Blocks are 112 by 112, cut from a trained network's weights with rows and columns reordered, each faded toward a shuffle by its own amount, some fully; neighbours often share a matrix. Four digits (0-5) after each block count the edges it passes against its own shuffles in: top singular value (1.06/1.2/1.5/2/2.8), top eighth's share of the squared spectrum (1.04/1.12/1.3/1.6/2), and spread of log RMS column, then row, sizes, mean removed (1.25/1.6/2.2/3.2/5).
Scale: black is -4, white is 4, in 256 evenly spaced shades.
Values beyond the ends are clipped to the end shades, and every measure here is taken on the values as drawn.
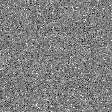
1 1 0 0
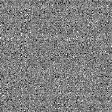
2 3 2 1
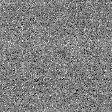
2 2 1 0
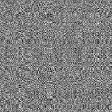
4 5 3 3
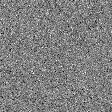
0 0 0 0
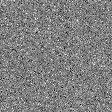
0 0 0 0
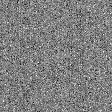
1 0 0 0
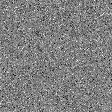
0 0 0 0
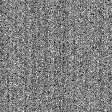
3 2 0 0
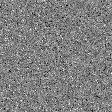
0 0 0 0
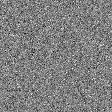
0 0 0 0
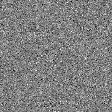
2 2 1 0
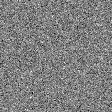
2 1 0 0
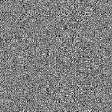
3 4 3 2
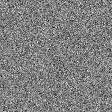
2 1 0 0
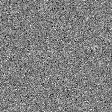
2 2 0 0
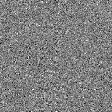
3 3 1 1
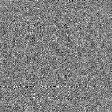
3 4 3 2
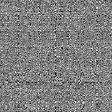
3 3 3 2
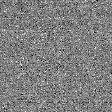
2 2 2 1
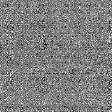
3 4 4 2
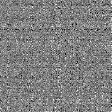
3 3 3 2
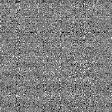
3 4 3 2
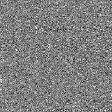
3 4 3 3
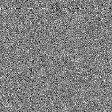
3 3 2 2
